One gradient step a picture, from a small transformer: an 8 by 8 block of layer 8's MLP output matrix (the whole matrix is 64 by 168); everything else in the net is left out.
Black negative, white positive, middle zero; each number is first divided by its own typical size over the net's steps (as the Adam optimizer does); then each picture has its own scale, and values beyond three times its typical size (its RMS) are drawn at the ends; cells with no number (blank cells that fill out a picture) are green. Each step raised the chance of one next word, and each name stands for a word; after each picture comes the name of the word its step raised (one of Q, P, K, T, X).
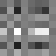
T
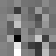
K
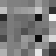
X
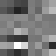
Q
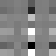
T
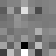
Q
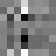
X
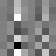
Q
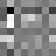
X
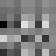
K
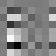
T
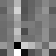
Q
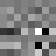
T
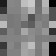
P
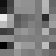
P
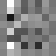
P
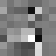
X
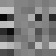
T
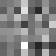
P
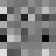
X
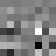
T
